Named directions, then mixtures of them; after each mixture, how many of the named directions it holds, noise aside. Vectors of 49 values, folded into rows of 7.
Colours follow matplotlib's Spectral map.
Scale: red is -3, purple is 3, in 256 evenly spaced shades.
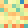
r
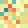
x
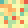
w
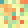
one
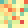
one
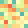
three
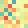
one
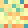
one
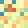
two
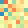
two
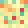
one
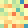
two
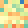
one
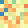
one
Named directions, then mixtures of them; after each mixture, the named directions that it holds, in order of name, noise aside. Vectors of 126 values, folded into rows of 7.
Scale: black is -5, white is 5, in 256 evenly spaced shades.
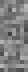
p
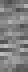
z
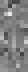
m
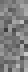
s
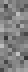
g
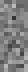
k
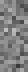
k, s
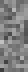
g, p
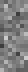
g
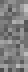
p, s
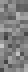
g, k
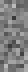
k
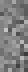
s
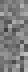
s
